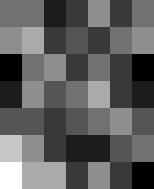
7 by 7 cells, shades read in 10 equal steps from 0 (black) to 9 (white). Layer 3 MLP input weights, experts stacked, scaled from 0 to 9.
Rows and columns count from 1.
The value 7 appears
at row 6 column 1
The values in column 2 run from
3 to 6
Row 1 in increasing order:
1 2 2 4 4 4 5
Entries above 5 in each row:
0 1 0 1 0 1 3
